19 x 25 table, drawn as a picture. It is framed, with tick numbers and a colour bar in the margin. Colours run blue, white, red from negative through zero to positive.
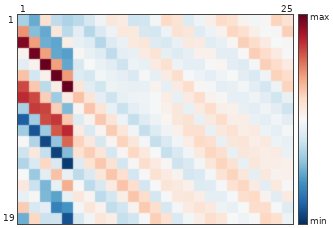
Grain: diagonal, down to the right. Seam: vertical, 20% of the way across, the right part calmer. Mirror symmetry: none. Ninth with the lowest average: bottom left. Histogram: heavy tails on both sides. Slope: none.
